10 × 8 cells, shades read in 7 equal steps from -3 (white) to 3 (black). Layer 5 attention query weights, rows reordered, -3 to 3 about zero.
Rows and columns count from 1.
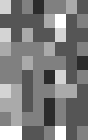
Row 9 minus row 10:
3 2 -1 -1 2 3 0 1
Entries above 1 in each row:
1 0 0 0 1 1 0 1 1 0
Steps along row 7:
up up down same down same up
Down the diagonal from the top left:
-2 1 -1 0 0 -2 -1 1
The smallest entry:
-3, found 4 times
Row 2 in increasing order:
-3 -1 0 1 1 1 1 1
